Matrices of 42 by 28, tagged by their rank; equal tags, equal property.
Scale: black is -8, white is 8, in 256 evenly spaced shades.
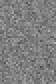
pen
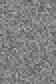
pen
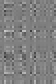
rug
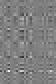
rug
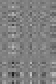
rug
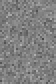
pen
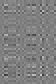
rug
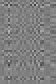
rug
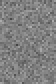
pen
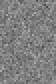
pen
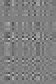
rug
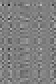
rug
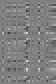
rug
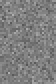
pen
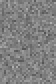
pen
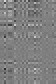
rug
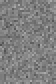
pen
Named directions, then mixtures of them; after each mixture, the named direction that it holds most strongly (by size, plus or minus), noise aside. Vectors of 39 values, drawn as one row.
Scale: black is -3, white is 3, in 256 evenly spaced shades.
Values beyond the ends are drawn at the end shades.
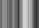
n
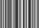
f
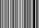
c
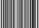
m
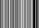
c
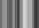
n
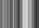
n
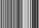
n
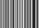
c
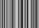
f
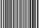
m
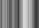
n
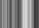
n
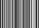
m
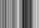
n
